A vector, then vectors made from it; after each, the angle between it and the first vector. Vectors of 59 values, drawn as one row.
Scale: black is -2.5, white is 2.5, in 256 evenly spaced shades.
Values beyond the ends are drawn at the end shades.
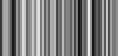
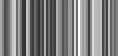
nearly opposite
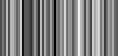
partly opposed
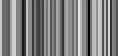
nearly opposite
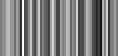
partly aligned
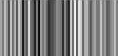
partly opposed
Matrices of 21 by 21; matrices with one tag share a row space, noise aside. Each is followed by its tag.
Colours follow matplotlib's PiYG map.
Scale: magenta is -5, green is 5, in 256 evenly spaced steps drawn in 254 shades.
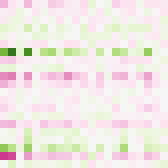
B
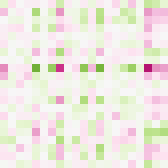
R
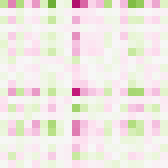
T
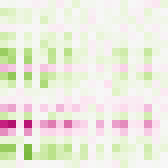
B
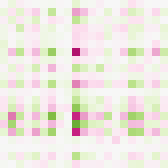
T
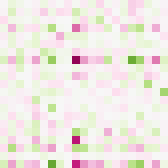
T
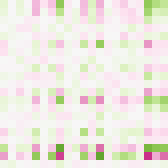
R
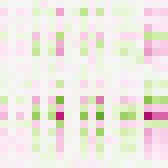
R
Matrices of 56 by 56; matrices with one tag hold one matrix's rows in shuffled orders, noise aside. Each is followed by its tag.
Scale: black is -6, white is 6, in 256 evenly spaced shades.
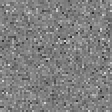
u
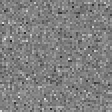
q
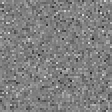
u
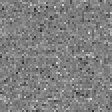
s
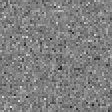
q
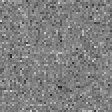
q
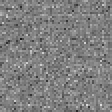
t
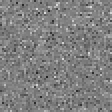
s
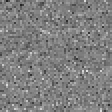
t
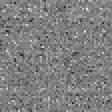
t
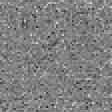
s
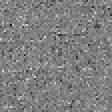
q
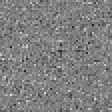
q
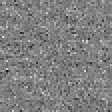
t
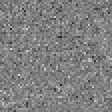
q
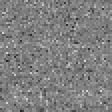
t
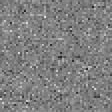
q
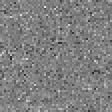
q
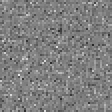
q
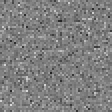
q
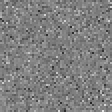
u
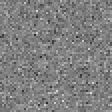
s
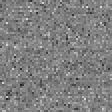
t
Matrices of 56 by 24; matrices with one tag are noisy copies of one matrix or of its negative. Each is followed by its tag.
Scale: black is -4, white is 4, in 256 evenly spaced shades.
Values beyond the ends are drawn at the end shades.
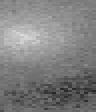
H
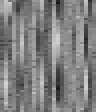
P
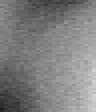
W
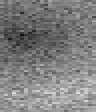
H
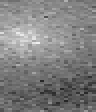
H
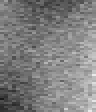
W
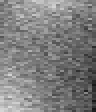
W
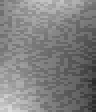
W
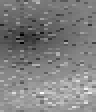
H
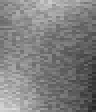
W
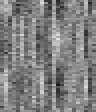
P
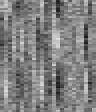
P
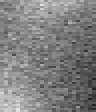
W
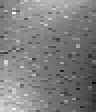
W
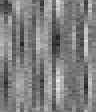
P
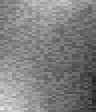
W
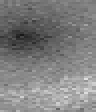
H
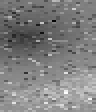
H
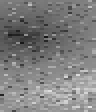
H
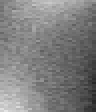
W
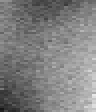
W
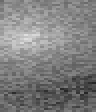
H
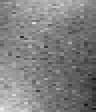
W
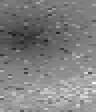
H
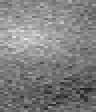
H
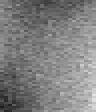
W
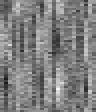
P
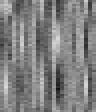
P
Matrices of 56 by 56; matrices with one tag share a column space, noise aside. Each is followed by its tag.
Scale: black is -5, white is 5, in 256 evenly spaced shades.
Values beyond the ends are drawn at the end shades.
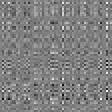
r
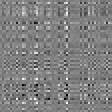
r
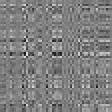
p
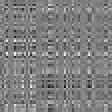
p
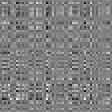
r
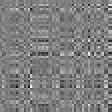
p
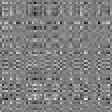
r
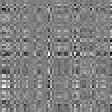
p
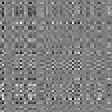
r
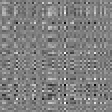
r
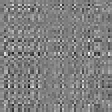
p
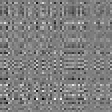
r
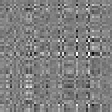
p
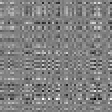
r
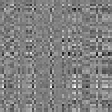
p
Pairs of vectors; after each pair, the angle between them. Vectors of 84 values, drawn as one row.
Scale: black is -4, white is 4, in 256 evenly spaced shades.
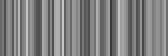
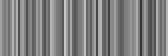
partly opposed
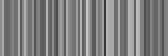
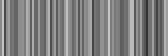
partly aligned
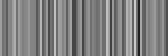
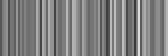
nearly opposite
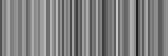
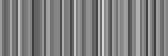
partly opposed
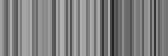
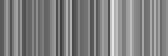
nearly opposite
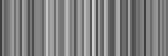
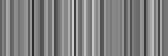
partly aligned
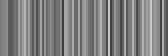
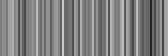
nearly opposite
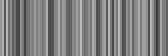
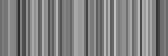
partly aligned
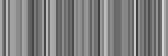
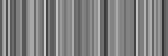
nearly opposite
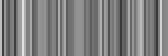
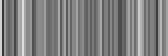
nearly parallel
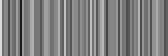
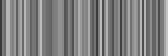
partly opposed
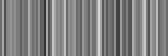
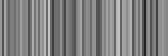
nearly opposite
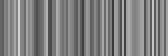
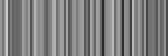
partly opposed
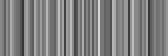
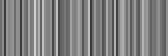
orthogonal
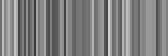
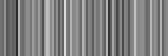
partly opposed
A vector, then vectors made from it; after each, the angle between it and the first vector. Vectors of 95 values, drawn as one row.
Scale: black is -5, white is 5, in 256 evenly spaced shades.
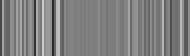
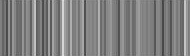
partly opposed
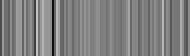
nearly parallel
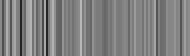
partly opposed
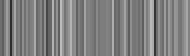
partly opposed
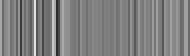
nearly opposite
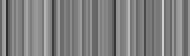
partly aligned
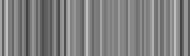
partly opposed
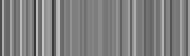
nearly parallel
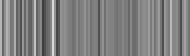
nearly opposite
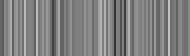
partly aligned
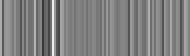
nearly opposite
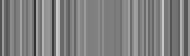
nearly parallel
